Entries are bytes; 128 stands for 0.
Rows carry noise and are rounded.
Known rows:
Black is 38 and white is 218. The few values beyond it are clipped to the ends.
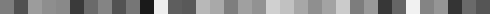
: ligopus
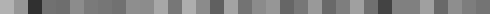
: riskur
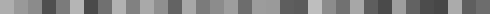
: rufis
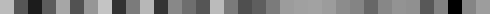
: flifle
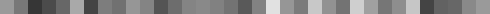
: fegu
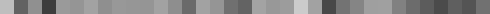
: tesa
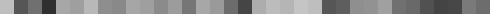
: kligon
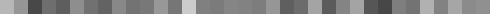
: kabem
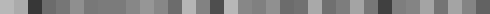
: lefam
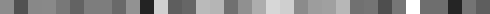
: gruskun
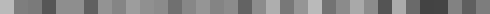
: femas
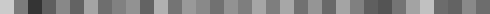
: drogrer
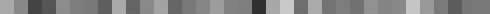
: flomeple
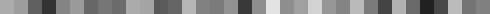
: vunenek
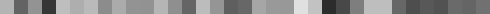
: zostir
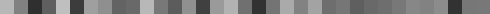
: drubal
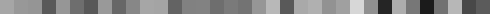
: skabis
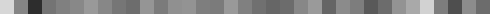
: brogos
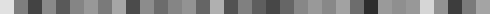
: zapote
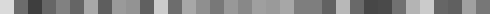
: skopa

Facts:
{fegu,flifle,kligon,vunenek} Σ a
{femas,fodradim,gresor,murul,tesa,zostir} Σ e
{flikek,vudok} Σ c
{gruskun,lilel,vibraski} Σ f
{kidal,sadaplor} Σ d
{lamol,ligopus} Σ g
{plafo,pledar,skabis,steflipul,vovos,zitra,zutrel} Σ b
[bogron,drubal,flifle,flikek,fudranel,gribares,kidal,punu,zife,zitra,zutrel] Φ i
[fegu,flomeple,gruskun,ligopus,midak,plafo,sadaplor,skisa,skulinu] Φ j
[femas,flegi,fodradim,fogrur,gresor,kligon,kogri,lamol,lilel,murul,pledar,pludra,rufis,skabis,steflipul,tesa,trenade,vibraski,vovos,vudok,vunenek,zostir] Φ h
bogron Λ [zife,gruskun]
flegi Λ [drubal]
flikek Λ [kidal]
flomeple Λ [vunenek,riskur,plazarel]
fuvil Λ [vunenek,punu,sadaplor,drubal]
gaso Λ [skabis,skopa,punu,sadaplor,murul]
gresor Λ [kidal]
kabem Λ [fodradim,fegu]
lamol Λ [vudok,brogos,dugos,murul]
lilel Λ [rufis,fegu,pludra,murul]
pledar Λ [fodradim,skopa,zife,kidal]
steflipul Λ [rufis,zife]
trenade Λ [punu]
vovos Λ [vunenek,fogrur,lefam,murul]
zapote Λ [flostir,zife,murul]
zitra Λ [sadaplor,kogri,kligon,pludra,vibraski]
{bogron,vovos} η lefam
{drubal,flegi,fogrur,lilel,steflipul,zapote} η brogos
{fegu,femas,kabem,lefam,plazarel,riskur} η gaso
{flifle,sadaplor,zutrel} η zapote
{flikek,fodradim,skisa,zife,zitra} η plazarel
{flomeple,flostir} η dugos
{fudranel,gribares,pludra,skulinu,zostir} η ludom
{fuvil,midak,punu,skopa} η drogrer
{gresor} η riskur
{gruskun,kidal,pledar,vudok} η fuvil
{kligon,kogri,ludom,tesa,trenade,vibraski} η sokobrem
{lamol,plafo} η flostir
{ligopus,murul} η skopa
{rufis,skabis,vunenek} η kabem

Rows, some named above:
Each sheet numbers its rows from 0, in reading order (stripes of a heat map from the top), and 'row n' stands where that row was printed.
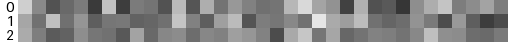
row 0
fuvil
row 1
lamol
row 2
flomeple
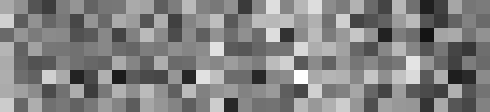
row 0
vunenek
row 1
murul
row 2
zitra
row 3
lilel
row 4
midak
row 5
sadaplor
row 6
rufis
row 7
steflipul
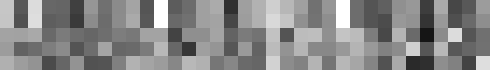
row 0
pledar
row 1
pledar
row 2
vovos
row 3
plafo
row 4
gresor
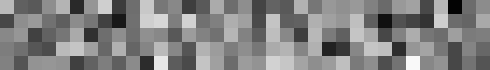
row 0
zutrel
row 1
flikek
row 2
skisa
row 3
skulinu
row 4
ligopus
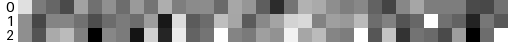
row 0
flegi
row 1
gruskun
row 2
kidal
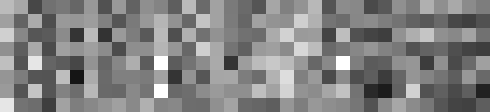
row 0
gaso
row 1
vibraski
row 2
fuvil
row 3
vibraski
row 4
pledar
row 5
punu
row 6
vudok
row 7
fogrur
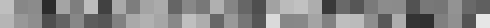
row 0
trenade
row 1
gresor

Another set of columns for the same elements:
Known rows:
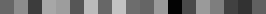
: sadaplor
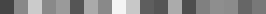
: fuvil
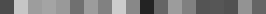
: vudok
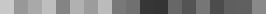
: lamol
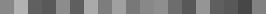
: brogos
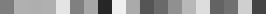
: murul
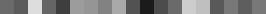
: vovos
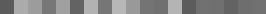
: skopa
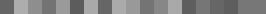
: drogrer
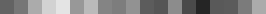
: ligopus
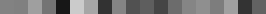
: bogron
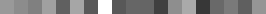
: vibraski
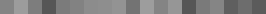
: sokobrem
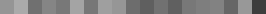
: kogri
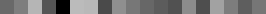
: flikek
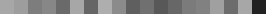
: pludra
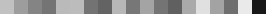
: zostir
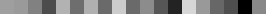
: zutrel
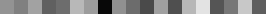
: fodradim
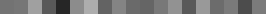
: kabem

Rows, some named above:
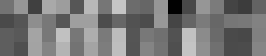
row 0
sadaplor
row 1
skisa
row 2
plafo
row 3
plafo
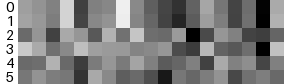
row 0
lilel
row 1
lilel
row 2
sadaplor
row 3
flifle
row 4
gaso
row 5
rufis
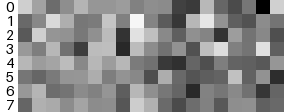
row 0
flifle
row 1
pledar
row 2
kidal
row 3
gresor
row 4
lamol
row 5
skulinu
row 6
drubal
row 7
punu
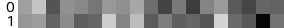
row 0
fogrur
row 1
zapote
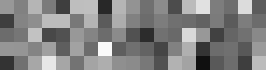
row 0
gresor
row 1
midak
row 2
skabis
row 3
vibraski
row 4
gruskun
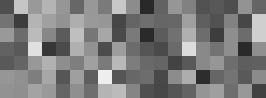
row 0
vudok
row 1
fegu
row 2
vunenek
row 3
zitra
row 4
flomeple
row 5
vibraski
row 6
trenade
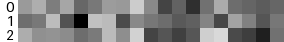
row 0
flegi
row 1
flikek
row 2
steflipul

